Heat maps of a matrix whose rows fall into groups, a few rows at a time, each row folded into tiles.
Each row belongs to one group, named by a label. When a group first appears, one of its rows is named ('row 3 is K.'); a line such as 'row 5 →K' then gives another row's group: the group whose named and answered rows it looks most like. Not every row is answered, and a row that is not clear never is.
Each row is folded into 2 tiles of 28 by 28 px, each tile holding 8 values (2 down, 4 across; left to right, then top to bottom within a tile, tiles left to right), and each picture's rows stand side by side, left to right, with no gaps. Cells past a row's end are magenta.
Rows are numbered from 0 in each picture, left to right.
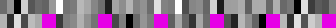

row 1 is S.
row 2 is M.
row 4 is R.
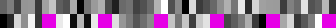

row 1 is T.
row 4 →R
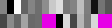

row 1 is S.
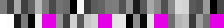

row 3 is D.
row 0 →T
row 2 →T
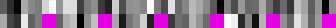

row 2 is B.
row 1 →D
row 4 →T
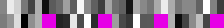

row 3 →B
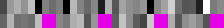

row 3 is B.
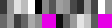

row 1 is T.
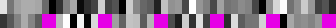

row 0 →S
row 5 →S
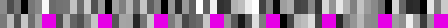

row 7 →B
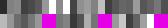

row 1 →M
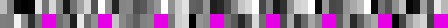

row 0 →B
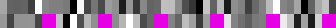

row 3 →B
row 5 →T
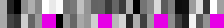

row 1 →S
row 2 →T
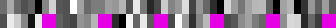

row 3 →D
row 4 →S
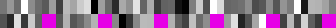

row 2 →M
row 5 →R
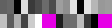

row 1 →R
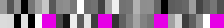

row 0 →T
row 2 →S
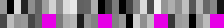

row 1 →D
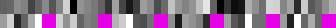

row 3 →S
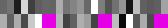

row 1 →B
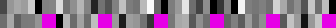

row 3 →D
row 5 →D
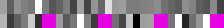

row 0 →B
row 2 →D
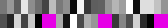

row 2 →R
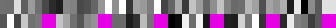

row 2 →M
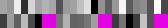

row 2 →M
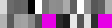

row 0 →B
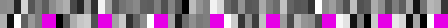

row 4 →T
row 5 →B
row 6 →T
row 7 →T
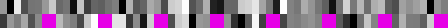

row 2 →T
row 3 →D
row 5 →S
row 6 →M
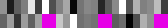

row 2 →M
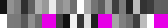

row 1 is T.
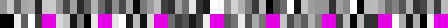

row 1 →T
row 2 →T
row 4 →D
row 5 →M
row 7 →T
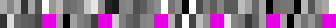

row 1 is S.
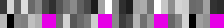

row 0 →M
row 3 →D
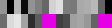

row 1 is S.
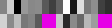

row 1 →M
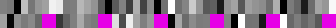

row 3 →S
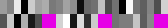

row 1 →T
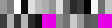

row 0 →R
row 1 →B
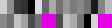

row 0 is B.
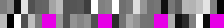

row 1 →B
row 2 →S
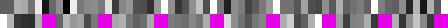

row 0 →T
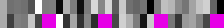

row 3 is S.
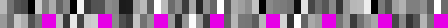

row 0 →B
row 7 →M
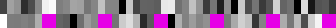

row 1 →M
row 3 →S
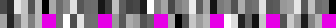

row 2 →B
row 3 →M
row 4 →T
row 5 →D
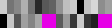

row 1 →R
